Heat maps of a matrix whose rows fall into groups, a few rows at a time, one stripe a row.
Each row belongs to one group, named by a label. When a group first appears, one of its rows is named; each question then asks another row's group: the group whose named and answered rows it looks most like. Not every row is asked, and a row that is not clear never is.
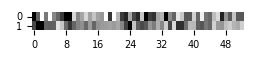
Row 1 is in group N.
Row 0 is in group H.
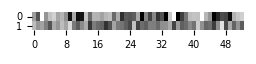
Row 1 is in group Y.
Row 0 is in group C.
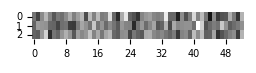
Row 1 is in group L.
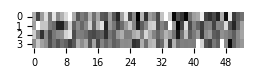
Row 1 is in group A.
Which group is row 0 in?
Y
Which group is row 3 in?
L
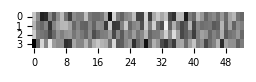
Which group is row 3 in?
H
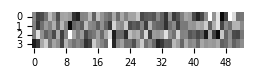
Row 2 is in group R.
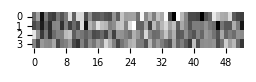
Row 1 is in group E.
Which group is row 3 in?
E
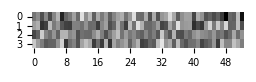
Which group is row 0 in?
E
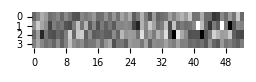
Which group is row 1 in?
L
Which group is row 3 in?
R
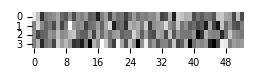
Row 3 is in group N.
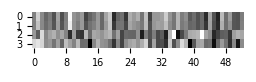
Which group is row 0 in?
R
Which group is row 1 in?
R
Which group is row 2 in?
C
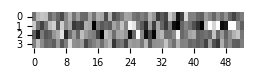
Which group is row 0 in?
A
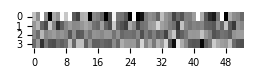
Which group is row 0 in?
Y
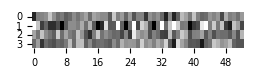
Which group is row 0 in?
H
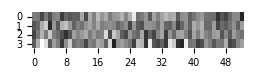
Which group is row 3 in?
A
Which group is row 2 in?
H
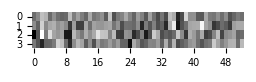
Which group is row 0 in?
A
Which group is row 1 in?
C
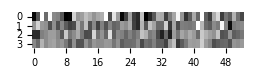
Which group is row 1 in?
L
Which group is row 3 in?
C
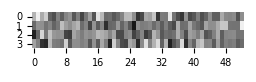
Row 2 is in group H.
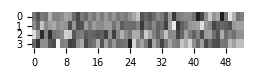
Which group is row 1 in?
C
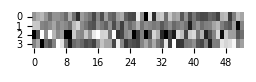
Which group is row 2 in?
H
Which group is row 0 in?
A
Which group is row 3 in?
N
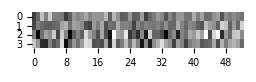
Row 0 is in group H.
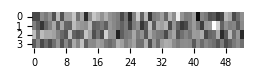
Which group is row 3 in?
E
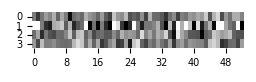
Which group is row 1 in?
Y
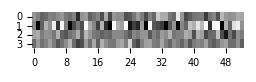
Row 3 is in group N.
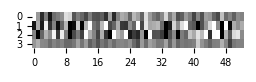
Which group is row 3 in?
L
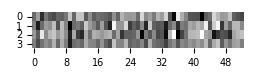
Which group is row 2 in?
C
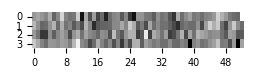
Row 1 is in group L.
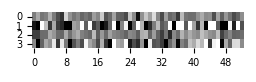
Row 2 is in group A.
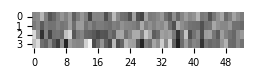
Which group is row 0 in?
Y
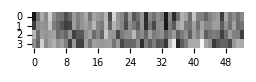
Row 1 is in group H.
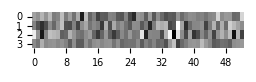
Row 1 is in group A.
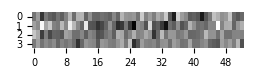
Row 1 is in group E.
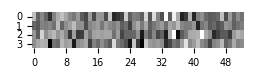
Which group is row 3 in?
Y
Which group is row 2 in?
C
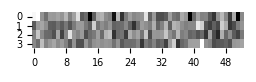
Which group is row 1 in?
L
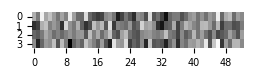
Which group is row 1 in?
A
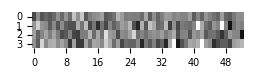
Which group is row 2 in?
E
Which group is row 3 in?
C
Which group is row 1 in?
L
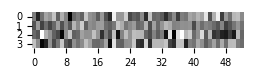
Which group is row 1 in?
E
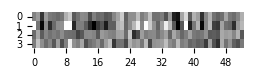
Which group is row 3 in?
R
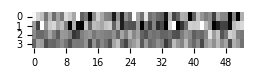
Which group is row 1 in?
C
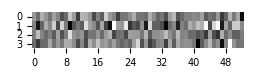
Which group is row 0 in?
E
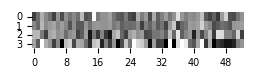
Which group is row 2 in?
Y
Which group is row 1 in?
C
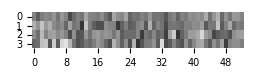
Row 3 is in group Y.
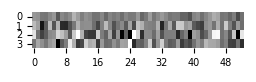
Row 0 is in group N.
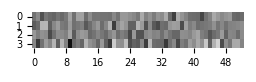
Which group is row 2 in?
Y
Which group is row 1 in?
A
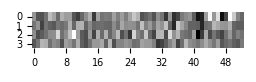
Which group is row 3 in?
A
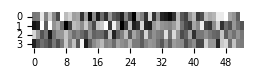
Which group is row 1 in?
H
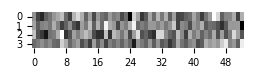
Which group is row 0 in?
N
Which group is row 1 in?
E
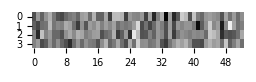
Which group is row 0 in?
H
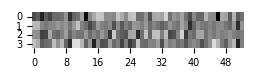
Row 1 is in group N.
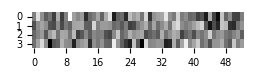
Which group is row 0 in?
R
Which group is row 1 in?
L
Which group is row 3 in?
Y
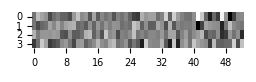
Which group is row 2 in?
E
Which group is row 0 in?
L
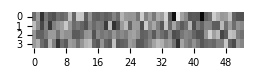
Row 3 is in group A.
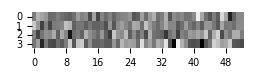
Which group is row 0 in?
L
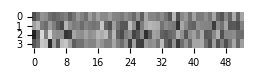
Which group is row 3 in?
Y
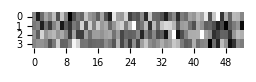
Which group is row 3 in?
L
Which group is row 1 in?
E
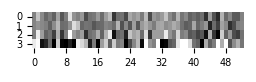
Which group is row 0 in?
R
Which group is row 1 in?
L
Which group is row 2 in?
R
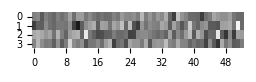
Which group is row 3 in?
R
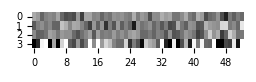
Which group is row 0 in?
E
